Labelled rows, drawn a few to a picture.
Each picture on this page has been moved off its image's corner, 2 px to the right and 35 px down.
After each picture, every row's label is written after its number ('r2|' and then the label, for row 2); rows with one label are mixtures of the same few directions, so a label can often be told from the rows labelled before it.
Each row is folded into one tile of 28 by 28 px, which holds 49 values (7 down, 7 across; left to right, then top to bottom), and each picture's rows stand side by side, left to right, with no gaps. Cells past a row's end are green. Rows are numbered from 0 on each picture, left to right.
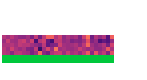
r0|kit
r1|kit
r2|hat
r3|hat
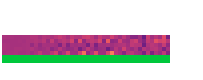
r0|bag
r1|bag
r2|bag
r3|bag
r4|kit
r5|hat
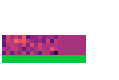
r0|hat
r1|bag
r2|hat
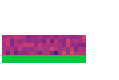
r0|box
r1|bag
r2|box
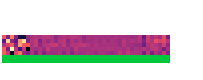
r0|kit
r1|box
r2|box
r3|bag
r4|box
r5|hat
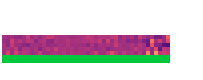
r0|box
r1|kit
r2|box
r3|bag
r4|hat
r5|box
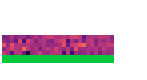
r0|bag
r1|kit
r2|box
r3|box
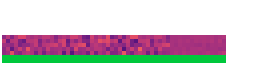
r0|kit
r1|box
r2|box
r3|hat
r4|kit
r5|box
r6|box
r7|bag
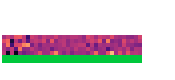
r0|box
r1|bag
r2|box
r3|bag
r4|box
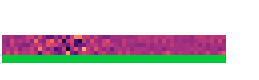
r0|box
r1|kit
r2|kit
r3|kit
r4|box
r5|bag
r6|hat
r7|bag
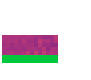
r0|bag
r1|box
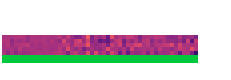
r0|box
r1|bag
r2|kit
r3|hat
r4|box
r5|box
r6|bag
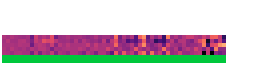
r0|kit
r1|hat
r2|bag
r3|bag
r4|hat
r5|hat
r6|kit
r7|box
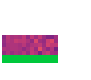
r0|hat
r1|kit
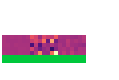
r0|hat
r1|bag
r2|box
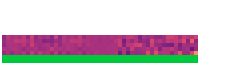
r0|hat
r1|hat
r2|hat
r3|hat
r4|box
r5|box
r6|bag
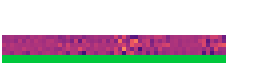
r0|bag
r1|kit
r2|bag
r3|bag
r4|kit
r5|box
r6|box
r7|box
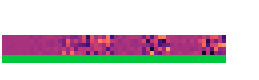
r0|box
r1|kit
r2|box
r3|hat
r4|kit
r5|kit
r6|bag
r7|box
